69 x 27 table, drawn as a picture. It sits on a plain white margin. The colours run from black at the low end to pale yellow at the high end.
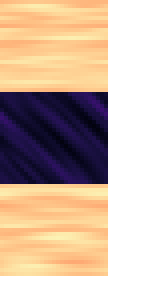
The table splits into 3 rows of 1 panel. Panel 1,1: very high, streaked across, faint in contrast. Panel 2,1: very low, slanting down to the right, faint in contrast. Panel 3,1: very high, streaked across, faint in contrast.
